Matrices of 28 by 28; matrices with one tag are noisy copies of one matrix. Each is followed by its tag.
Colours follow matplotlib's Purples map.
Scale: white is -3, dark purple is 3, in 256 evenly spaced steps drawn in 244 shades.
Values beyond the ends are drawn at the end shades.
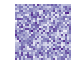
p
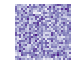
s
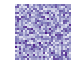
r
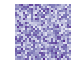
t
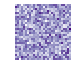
r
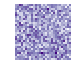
t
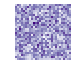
s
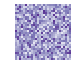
p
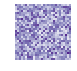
p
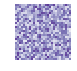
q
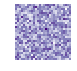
q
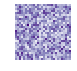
p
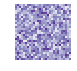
q
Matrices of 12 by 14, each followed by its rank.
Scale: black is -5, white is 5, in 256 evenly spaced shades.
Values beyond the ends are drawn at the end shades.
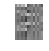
two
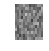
full rank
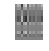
one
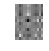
two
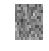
full rank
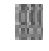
two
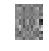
two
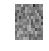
full rank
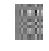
one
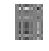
one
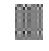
one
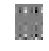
one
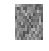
full rank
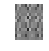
two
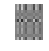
one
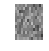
full rank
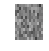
full rank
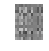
two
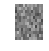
full rank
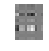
one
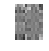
two
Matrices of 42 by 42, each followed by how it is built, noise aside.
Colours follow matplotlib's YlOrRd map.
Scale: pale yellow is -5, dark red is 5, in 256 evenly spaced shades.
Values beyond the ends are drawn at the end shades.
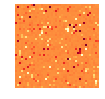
sparse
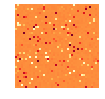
sparse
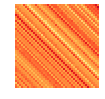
Toeplitz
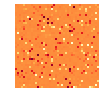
sparse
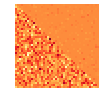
lower triangular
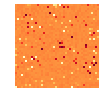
sparse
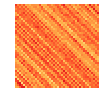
Toeplitz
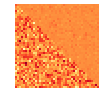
lower triangular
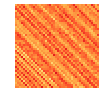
Toeplitz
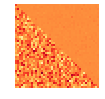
lower triangular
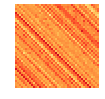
Toeplitz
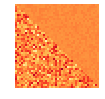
lower triangular
